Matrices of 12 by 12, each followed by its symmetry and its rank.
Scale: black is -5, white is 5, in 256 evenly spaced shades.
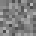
antisymmetric, full rank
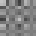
symmetric, rank one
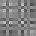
symmetric, rank one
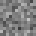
antisymmetric, full rank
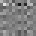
neither, rank two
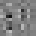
neither, rank two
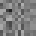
neither, rank two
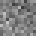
antisymmetric, full rank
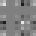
symmetric, rank one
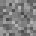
antisymmetric, full rank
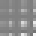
symmetric, rank one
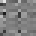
neither, rank two
